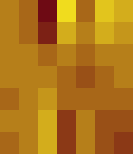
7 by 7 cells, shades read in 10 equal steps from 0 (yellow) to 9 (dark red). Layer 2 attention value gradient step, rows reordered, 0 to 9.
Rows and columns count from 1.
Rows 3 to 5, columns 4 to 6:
4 5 4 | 5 6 5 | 5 5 5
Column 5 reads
5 4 5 6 5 4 4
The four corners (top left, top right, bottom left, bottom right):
4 2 5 7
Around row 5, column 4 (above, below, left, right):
5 7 3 5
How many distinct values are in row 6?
4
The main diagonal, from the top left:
4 5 5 5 5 6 7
